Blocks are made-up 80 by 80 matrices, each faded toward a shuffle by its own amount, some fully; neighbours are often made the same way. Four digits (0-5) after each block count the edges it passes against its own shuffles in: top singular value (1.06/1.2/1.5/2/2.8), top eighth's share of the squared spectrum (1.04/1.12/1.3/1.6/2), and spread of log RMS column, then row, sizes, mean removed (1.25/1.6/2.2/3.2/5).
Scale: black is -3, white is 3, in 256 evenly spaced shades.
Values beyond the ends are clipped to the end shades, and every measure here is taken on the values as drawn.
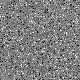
0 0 0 0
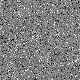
0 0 0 0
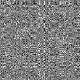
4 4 3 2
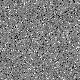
0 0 0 0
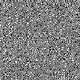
3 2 1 1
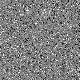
2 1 0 0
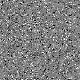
3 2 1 1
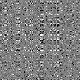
5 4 3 3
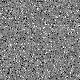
2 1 0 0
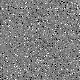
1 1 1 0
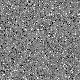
1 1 0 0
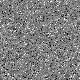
2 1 0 0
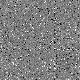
3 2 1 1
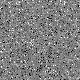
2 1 0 0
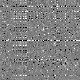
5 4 2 3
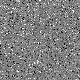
2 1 0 1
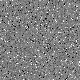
1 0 0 0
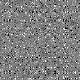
4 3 2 2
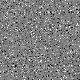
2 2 0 1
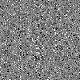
3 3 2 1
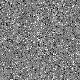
3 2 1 0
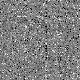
3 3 2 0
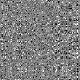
4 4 3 2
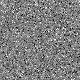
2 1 0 0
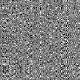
4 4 3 2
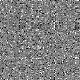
3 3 2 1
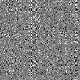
4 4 3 2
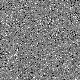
2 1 0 0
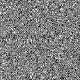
3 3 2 1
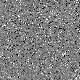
0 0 0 0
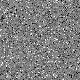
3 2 0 0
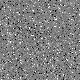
0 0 0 0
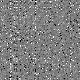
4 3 2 0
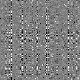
5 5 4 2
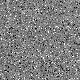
0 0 0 1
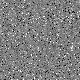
1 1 0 0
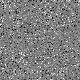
2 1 0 0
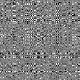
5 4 3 3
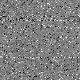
1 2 0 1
